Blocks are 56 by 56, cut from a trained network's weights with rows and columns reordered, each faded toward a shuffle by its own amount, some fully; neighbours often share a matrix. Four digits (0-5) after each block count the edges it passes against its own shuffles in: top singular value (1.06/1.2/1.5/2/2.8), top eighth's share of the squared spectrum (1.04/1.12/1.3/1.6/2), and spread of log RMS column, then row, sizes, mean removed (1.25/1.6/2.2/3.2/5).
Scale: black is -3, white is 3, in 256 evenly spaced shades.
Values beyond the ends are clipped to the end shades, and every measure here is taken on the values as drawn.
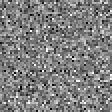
2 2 0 1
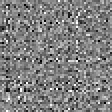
3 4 2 3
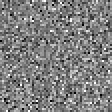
1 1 0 0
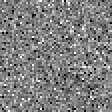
0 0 0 0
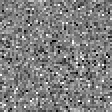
0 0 0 0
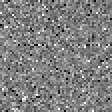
1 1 0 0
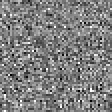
3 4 1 2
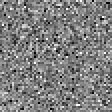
0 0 0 0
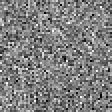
1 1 0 0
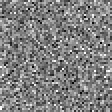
0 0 0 0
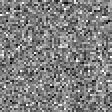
1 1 0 1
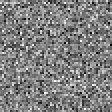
2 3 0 1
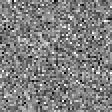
0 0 0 0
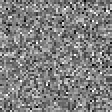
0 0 0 0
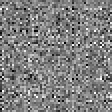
3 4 3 3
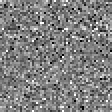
1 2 0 1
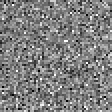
1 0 0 0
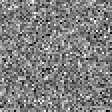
1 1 0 0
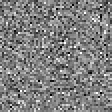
2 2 1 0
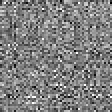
4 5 2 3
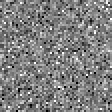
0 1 0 0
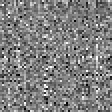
3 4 3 2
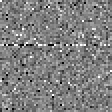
3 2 0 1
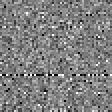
3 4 0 2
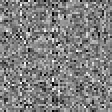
3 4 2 2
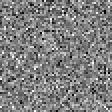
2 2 0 0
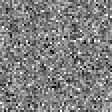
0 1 0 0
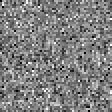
0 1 0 0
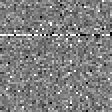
3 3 0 1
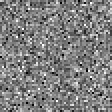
0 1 0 0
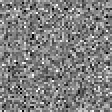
2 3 1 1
